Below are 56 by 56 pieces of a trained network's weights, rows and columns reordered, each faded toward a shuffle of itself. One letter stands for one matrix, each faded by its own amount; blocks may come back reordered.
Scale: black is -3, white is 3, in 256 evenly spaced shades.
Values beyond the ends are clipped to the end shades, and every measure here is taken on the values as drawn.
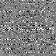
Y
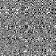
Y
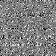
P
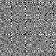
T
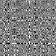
T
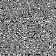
P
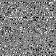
P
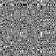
T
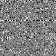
P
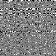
Y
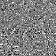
P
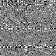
Y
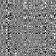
T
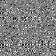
P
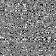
P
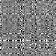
T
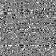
P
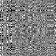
T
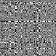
T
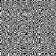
T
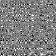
Y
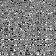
P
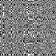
T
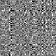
T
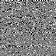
P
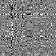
T
